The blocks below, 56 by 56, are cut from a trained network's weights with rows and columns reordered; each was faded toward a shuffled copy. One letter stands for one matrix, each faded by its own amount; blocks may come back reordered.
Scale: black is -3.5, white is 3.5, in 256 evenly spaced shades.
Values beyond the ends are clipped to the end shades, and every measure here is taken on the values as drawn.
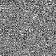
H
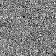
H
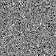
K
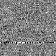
H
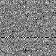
H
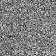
H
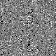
K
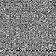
H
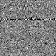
H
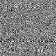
H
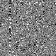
K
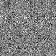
H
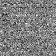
H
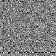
H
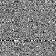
H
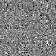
K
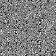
K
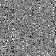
K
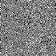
K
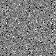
K
